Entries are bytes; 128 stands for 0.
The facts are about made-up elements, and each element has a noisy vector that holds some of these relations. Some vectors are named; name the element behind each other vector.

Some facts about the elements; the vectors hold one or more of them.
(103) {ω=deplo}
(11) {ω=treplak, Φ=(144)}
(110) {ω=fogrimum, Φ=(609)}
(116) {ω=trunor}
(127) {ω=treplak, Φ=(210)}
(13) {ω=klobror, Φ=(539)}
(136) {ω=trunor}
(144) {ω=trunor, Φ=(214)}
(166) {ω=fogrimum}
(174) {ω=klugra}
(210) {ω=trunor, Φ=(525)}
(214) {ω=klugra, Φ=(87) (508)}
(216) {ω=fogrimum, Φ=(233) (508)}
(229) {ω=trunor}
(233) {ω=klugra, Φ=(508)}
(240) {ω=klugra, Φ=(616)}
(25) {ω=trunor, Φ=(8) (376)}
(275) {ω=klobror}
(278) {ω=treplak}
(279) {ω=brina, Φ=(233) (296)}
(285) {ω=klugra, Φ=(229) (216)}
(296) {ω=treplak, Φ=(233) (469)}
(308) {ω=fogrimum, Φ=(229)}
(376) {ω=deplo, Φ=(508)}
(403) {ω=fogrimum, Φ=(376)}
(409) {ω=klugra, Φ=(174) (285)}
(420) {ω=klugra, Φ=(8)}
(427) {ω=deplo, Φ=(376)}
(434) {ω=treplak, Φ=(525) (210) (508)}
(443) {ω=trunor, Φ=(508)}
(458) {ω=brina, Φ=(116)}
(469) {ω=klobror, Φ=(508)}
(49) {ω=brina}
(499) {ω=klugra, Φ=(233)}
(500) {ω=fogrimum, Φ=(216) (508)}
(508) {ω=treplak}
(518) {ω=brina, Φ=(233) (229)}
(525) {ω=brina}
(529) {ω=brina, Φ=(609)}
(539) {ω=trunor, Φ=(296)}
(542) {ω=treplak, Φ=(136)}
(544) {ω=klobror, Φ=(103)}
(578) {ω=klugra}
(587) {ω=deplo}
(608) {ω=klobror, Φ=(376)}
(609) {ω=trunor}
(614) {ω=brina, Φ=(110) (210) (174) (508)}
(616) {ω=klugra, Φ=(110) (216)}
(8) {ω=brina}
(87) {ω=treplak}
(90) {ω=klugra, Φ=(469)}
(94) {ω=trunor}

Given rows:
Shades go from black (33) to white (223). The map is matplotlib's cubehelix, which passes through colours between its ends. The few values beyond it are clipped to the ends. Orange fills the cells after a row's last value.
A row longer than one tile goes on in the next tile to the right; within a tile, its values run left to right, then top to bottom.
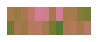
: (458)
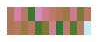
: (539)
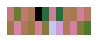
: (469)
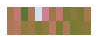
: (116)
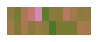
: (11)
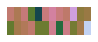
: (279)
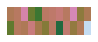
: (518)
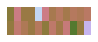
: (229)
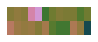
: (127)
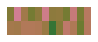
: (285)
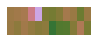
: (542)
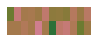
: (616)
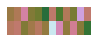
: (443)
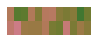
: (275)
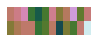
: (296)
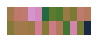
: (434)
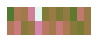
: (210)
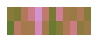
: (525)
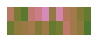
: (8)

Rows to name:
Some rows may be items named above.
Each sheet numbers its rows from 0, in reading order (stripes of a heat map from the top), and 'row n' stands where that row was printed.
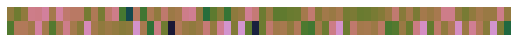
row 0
(529)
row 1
(508)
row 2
(214)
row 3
(308)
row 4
(308)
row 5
(614)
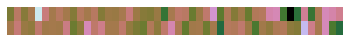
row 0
(609)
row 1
(13)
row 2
(420)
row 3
(233)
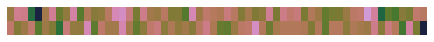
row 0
(499)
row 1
(525)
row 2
(49)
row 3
(103)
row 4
(434)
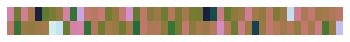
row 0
(376)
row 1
(420)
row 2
(500)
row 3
(229)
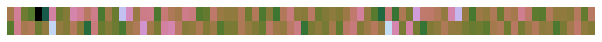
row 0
(216)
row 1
(25)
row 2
(90)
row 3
(110)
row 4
(443)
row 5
(278)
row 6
(90)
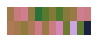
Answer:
(214)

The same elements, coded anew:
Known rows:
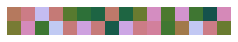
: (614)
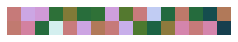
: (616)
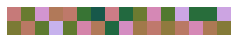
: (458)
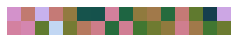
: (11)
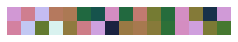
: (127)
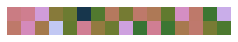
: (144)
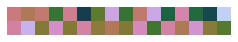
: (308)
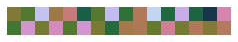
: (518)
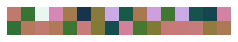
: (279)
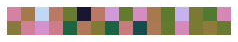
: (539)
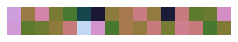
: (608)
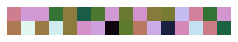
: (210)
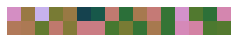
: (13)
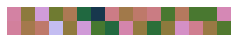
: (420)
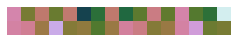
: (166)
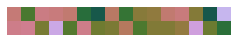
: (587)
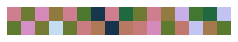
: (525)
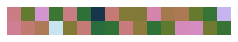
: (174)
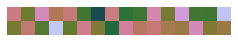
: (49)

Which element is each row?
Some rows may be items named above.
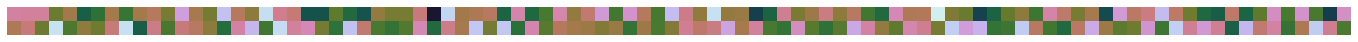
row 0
(609)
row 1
(508)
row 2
(229)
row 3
(90)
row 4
(214)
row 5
(614)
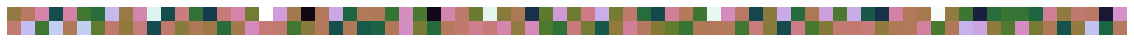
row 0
(285)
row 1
(296)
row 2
(499)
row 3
(279)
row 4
(469)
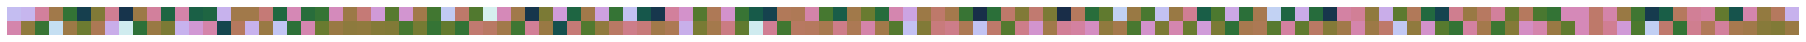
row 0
(110)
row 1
(229)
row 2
(279)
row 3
(427)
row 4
(403)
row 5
(518)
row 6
(420)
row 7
(25)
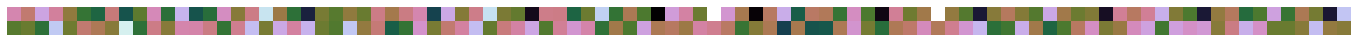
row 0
(529)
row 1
(443)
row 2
(216)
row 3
(296)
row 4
(233)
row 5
(500)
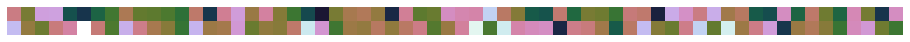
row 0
(376)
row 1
(608)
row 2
(434)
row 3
(127)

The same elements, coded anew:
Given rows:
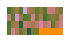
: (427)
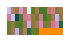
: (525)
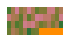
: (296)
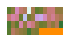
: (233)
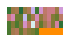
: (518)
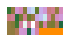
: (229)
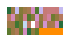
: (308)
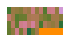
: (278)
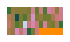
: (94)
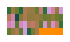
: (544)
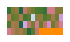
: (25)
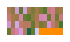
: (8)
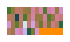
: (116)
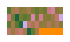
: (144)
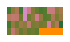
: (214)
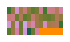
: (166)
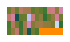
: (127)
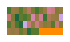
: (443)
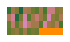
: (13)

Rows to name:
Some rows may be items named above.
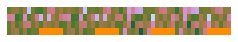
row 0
(469)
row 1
(469)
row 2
(376)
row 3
(376)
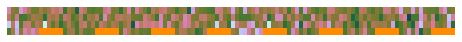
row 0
(110)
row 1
(608)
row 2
(500)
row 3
(420)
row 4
(609)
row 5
(403)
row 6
(614)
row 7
(210)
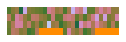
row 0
(420)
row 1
(216)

